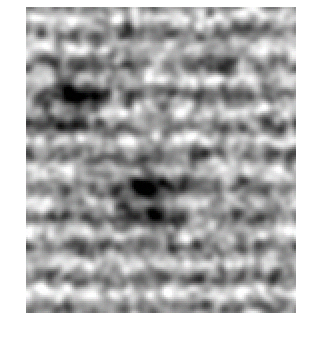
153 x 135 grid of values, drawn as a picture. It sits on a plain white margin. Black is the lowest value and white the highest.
Lone odd cells: none. Dips: two. Slope: none. Stripes: horizontal, repeating 10 times.
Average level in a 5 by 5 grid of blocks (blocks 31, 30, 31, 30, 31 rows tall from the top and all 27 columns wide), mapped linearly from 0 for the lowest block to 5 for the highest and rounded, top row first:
53435
02444
43144
42044
55444
